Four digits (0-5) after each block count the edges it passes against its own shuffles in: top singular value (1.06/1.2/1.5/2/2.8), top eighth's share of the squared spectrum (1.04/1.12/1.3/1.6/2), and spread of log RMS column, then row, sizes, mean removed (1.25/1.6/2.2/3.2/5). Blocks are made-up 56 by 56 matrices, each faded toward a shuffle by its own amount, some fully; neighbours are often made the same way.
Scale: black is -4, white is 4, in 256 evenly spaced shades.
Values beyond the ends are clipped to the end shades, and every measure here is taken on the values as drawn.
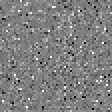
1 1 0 0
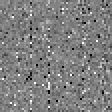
2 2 2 0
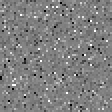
0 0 0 0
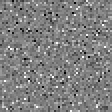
1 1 0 0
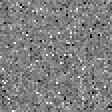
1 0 0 0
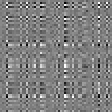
5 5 4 4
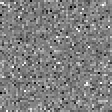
1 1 0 0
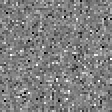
1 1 0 0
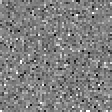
0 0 0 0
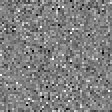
2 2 1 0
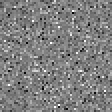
0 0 0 0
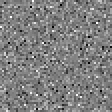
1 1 0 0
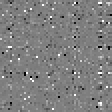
4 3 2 1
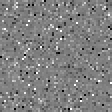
2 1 0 0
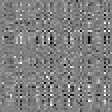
5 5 3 3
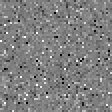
2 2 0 0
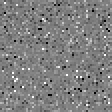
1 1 0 0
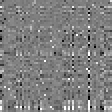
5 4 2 2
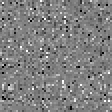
3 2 1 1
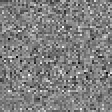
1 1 0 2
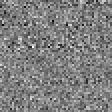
1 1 0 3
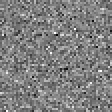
1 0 0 1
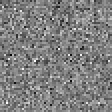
1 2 0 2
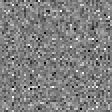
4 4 2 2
